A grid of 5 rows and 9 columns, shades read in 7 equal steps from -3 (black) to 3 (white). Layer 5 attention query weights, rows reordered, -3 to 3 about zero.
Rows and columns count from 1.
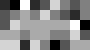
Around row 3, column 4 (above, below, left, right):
0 1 1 1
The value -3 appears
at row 1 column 2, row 3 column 9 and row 5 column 6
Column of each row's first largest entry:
3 5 8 8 1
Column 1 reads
-2 -1 -1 1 2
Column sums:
-1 2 3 2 3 0 -1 3 -3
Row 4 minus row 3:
2 -1 -1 0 0 -1 -1 -1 2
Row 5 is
2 2 -2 2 0 -3 -1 1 1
